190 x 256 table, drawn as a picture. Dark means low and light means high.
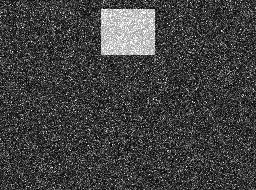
The top middle is the ninth with the highest average. The values are skewed, with a long tail toward high values. There are no regular stripes. An odd patch, higher than its surroundings, sits in the top middle.
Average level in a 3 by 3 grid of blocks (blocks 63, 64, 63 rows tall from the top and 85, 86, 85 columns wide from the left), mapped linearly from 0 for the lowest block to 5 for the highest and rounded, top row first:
050 / 000 / 000
